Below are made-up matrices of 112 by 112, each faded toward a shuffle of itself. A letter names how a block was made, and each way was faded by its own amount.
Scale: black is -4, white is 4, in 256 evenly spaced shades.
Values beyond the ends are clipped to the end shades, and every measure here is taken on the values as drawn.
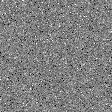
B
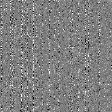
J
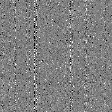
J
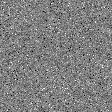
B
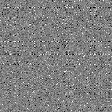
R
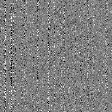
J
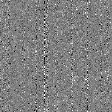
J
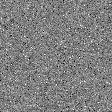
B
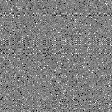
R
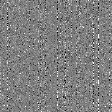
J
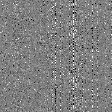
J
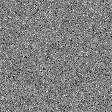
B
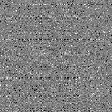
R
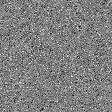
B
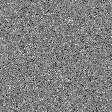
B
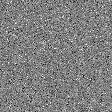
B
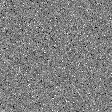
B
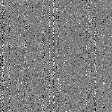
J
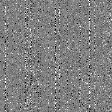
J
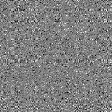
R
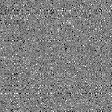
R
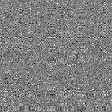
R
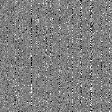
J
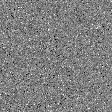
B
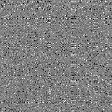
R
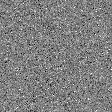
B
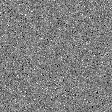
B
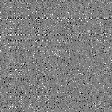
R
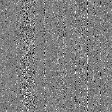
J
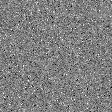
B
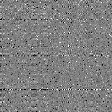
R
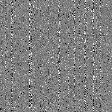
J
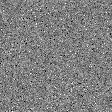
B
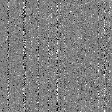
J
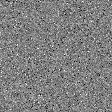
B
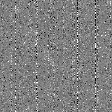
J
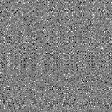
R
